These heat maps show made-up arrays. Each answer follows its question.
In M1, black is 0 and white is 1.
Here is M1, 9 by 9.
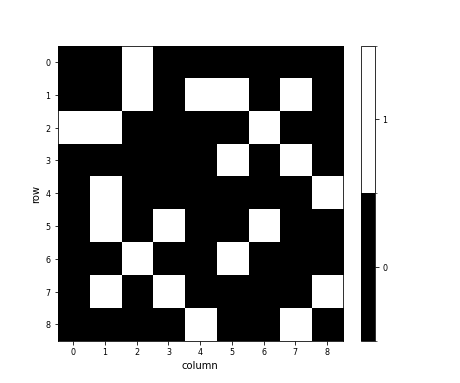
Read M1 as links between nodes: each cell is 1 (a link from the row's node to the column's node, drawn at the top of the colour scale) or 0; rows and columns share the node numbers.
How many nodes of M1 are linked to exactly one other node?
1
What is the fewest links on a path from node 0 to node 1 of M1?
2
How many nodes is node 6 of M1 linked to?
2
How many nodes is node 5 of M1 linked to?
3
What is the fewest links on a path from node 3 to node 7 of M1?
1
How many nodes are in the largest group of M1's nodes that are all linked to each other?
2
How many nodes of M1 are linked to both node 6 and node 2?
0
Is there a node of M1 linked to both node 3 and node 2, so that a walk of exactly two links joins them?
no
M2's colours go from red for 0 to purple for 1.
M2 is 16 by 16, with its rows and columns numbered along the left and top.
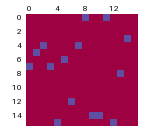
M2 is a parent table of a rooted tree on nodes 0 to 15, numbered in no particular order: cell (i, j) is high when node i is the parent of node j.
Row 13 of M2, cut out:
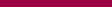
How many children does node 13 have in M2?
0
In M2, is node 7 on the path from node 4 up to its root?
no
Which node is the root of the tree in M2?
15
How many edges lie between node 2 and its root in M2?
2
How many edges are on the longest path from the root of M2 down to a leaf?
5
